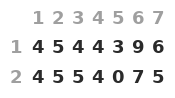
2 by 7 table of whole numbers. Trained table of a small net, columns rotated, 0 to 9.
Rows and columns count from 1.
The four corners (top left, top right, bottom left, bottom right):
4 6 4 5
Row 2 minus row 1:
0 0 1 0 -3 -2 -1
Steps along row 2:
up same down down up down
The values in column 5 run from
0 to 3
